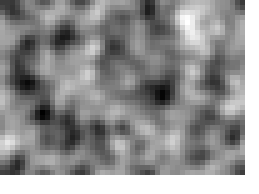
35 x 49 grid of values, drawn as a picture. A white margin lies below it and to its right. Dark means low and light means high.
The texture is blotchy. The ninth with the highest average is the top right. Neither half mirrors the other. On average the colour sits 50% of the way up the scale.
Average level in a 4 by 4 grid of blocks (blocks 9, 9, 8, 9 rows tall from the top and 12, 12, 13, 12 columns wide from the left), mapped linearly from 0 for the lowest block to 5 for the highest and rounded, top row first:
1115 | 0312 | 1212 | 2031
